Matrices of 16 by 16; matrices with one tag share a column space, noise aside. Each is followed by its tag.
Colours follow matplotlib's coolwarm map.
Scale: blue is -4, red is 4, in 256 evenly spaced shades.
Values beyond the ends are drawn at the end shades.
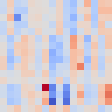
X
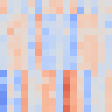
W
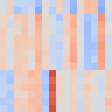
W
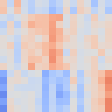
W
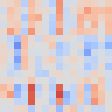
X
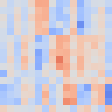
X
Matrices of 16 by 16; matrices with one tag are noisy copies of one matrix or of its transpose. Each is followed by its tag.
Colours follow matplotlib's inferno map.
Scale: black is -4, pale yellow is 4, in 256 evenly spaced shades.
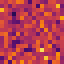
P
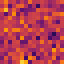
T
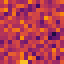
T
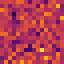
P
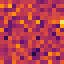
T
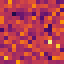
P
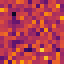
P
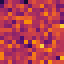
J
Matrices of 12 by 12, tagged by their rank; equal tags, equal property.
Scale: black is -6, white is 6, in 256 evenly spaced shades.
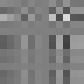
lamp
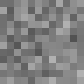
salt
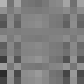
lamp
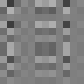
lamp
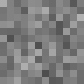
salt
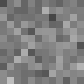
salt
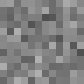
salt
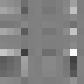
lamp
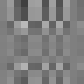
lamp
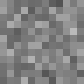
salt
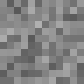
salt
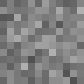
salt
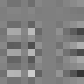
lamp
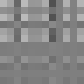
lamp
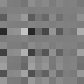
lamp
